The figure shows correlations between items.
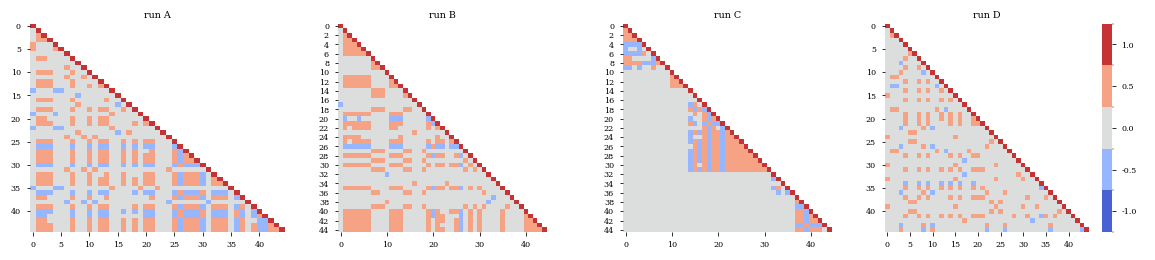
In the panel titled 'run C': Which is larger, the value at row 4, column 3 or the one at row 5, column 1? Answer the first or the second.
the second
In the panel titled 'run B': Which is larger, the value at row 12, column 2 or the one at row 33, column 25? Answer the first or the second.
the first
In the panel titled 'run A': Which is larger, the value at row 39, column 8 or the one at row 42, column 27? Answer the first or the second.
the second
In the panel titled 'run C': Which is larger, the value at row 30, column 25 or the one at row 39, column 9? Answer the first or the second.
the first
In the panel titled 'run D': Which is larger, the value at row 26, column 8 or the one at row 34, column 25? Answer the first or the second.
the first
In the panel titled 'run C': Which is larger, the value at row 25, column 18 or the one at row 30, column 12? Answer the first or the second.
the second
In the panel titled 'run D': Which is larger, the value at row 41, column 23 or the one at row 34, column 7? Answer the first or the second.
the first
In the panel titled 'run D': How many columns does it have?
45
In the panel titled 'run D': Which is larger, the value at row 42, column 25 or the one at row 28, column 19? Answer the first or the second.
the second
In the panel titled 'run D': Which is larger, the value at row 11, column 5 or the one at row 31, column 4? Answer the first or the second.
the second
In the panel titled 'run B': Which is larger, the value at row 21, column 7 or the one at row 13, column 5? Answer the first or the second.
the second
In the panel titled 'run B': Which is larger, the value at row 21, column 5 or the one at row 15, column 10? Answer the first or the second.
the first
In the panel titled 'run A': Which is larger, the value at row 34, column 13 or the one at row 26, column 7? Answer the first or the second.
the first
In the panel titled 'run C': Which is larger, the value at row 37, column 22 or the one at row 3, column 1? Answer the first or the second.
the second
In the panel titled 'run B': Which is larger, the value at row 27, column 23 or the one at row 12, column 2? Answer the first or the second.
the second
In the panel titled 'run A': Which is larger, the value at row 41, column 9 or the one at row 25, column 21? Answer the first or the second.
the second
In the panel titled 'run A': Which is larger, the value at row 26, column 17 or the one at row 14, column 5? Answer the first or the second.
the first
